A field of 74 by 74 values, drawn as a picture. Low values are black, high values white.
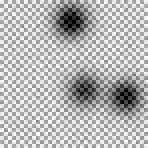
Ninth with the lowest average: top middle. Dips: three. Average level on the scale: 70%.
